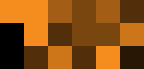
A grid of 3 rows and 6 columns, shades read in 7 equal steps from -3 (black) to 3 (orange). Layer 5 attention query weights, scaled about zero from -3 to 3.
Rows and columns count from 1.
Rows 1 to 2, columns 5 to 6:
1 -1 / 0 2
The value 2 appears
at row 2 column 6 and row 3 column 3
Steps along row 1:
same down down up down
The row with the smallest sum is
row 3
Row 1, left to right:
3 3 1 0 1 -1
